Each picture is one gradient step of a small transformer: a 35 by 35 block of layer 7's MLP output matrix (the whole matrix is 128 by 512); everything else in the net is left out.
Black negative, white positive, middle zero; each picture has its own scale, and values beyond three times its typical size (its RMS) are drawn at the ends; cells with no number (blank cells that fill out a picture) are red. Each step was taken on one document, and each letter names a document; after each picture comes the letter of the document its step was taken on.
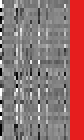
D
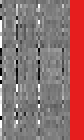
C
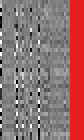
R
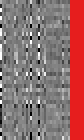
R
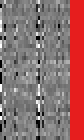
R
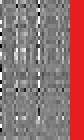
R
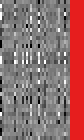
D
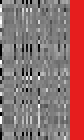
D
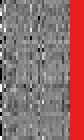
R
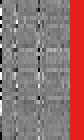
C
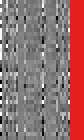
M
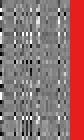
D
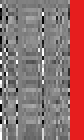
M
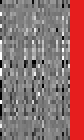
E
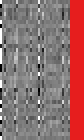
R
